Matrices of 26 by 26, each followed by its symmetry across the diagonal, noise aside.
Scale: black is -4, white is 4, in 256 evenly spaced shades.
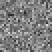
neither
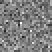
neither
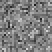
symmetric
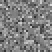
antisymmetric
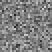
neither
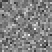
symmetric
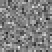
antisymmetric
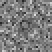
symmetric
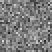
neither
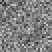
symmetric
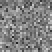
neither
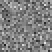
antisymmetric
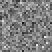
symmetric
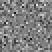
antisymmetric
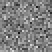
antisymmetric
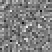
symmetric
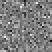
neither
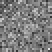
symmetric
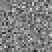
antisymmetric
